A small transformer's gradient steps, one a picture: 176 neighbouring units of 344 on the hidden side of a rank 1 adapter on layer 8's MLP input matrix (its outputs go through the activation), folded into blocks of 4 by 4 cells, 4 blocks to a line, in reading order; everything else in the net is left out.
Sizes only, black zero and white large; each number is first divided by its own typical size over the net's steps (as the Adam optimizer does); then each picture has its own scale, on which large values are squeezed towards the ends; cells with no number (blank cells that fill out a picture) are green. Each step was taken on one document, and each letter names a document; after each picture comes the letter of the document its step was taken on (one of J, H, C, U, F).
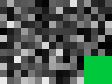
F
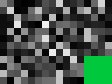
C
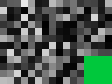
F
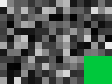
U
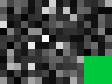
C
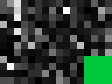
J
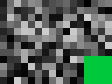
U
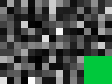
C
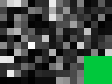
J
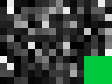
C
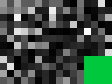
J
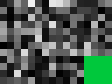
F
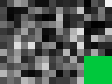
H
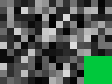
U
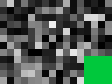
F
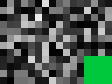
U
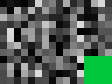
H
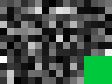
J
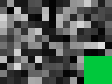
H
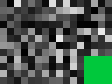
H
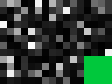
J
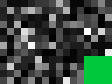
J
